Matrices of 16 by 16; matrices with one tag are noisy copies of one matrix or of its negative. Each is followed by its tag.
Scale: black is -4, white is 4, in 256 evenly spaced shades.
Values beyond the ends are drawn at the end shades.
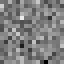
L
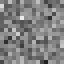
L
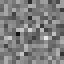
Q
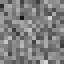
L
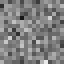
L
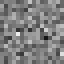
Q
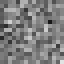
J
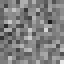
J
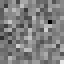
J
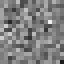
J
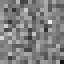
J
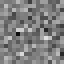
Q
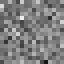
L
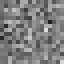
J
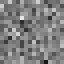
L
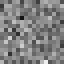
L
